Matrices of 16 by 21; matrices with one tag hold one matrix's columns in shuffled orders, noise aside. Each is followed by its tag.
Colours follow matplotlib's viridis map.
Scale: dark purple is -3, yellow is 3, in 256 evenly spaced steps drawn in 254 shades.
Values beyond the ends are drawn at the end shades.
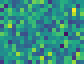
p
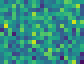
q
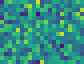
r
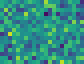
r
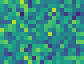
r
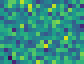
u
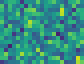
p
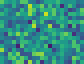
p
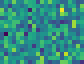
p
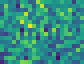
q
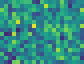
q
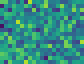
u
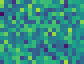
r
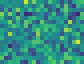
r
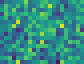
q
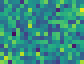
p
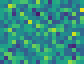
r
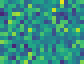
r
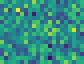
r
